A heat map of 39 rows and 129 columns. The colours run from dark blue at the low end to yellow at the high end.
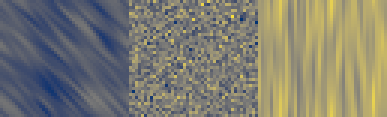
It is made of 1 by 3 panels. Panel 1,1: low, slanting down to the right. Panel 1,2: middling, fine-grained, strong in contrast. Panel 1,3: high, streaked downward.
